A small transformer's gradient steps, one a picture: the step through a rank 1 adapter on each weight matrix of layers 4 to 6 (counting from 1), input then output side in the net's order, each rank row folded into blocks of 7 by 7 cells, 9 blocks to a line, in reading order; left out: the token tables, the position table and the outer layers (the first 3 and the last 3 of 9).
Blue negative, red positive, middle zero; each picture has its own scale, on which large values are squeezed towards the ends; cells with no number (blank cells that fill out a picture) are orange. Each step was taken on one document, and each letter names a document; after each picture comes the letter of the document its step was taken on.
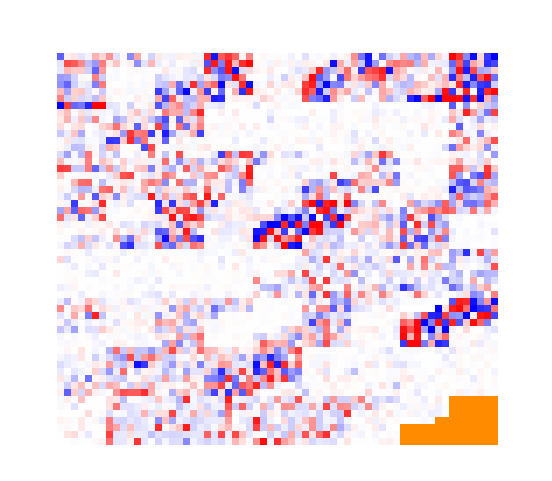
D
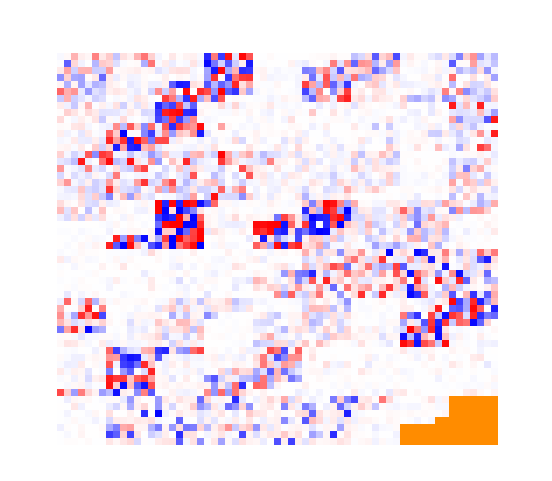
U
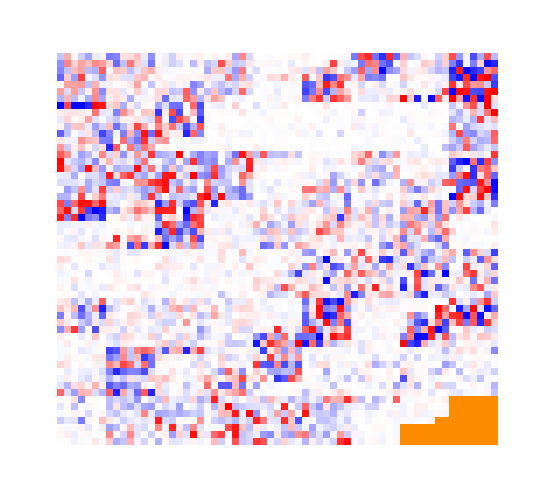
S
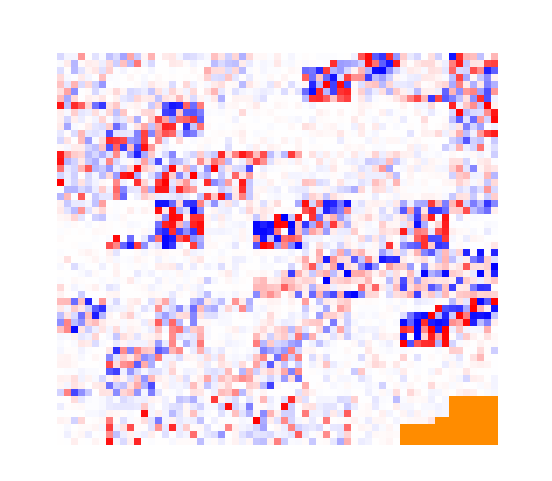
S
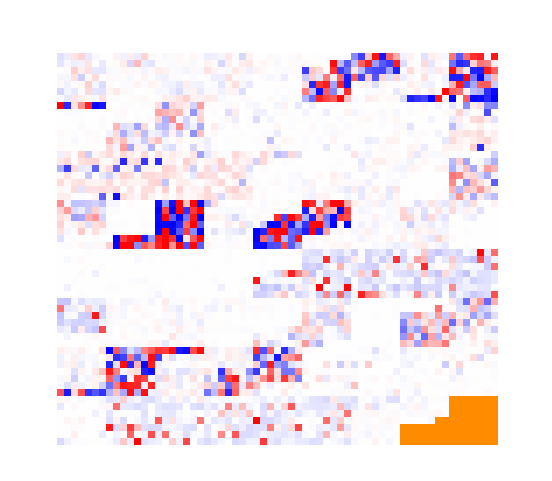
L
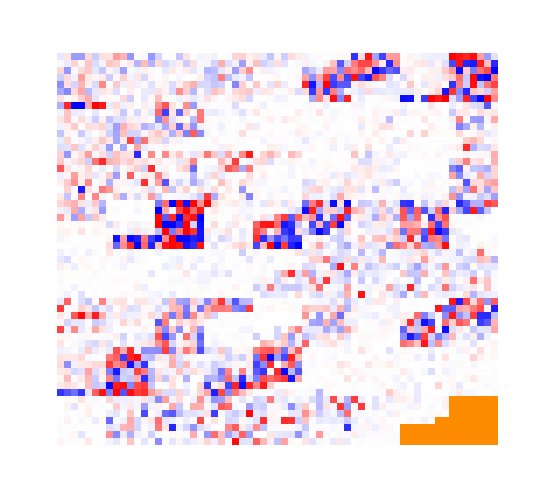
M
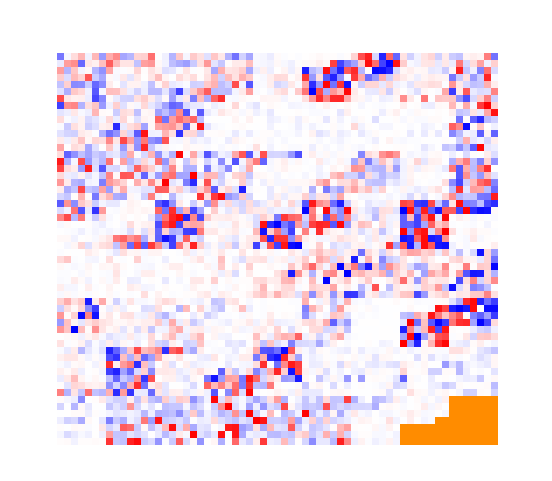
S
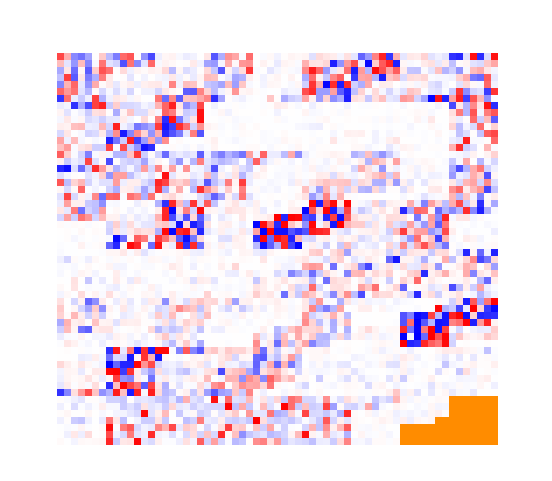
D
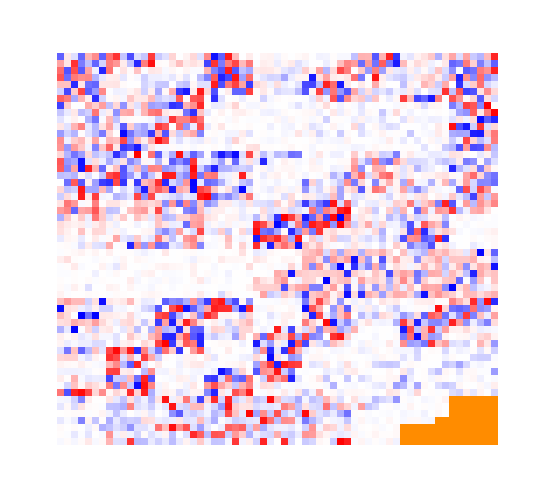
S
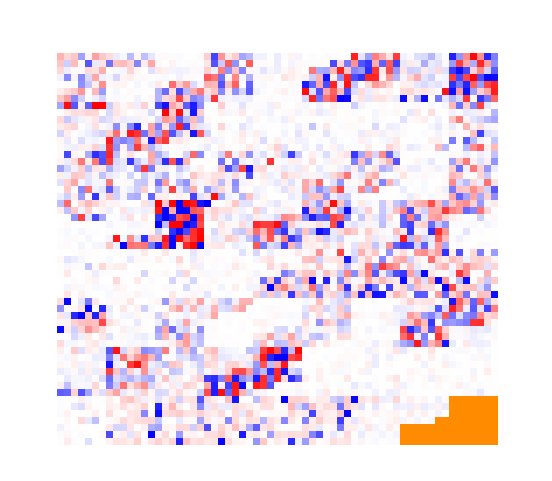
U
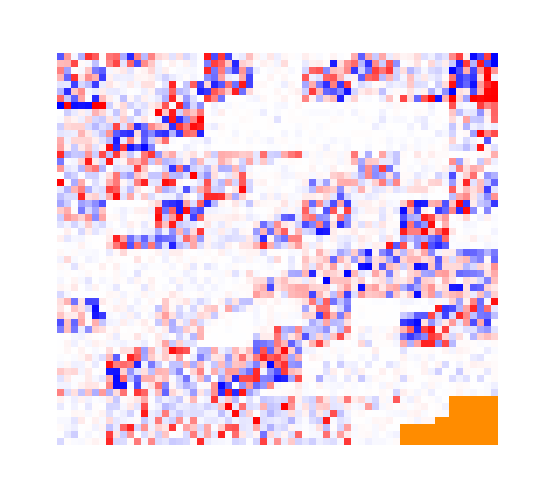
D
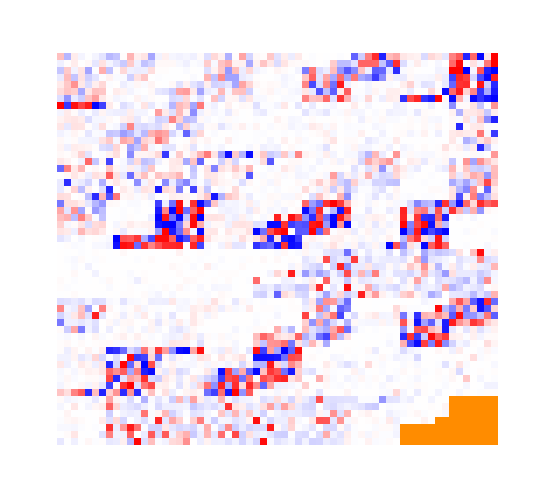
L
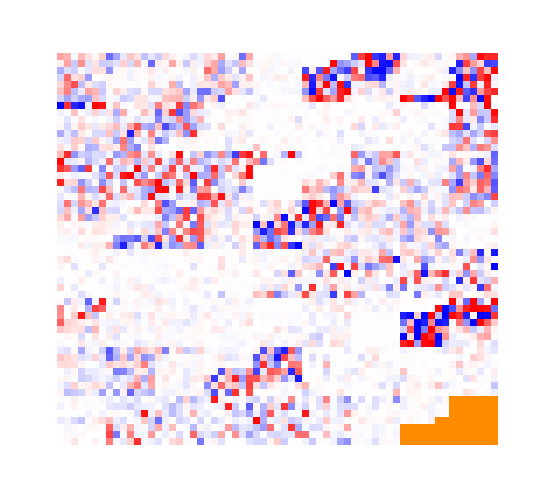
S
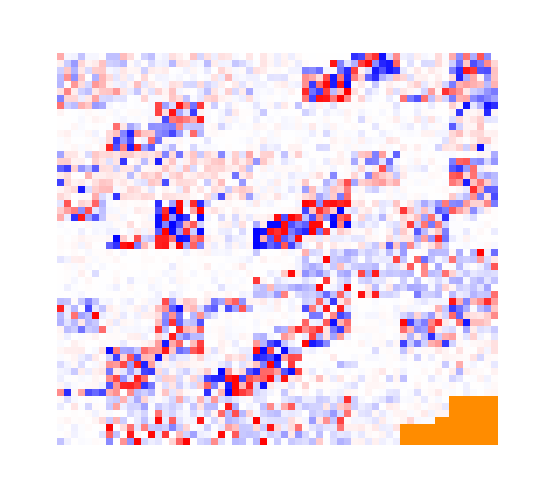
L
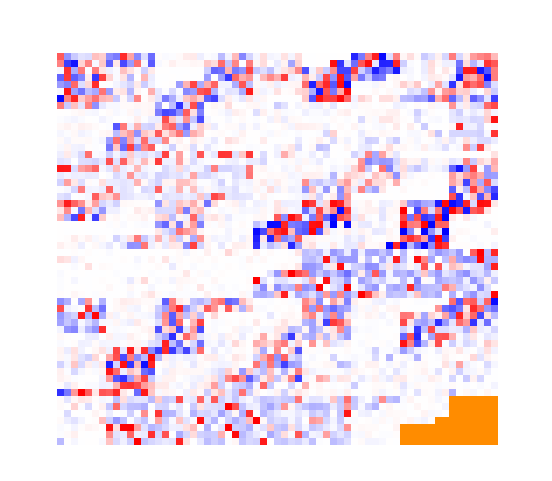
L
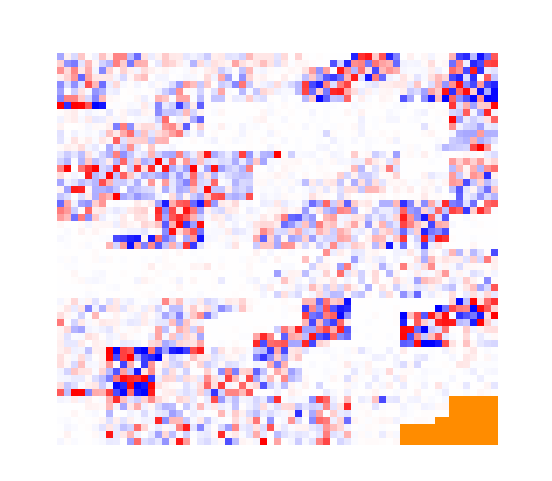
L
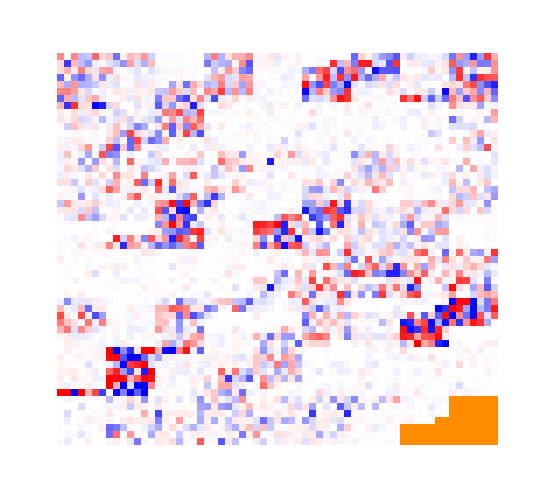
U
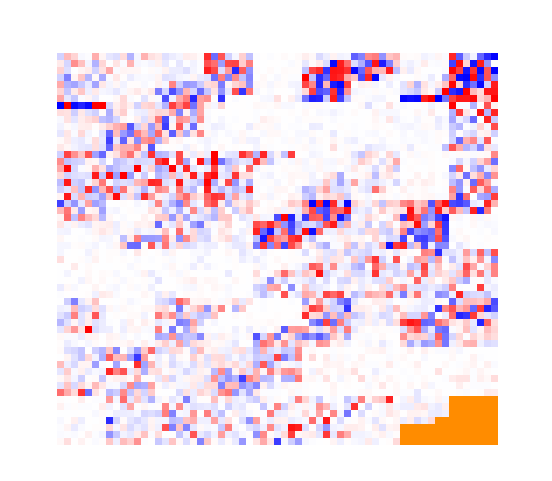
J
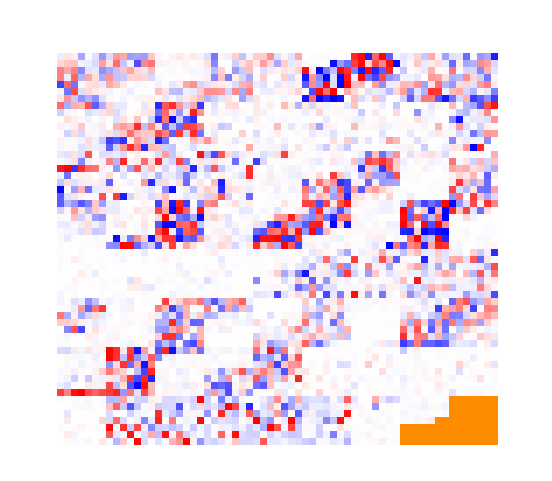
L
